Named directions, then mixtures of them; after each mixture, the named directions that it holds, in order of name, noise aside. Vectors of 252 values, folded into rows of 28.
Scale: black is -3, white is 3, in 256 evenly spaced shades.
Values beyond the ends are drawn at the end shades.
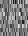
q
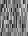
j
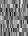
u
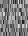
q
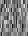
j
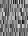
q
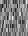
j, q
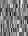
u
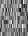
j, q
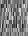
j, u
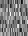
q, u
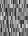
q, u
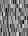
q, u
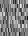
q, u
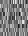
q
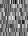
q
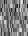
j, u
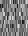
j, q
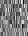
j, q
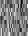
j, u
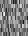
q, u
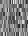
q
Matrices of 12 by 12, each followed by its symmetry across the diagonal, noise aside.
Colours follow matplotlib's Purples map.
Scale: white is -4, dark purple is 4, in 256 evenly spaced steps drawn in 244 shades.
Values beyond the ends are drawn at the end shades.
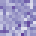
antisymmetric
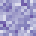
symmetric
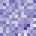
symmetric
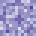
symmetric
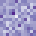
symmetric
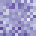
antisymmetric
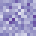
antisymmetric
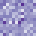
symmetric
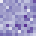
symmetric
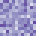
symmetric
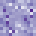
antisymmetric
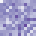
symmetric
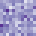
antisymmetric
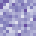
symmetric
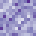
symmetric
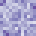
symmetric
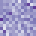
antisymmetric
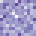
symmetric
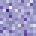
antisymmetric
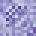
symmetric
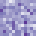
antisymmetric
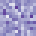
antisymmetric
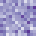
antisymmetric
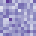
antisymmetric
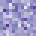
antisymmetric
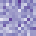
antisymmetric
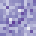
symmetric
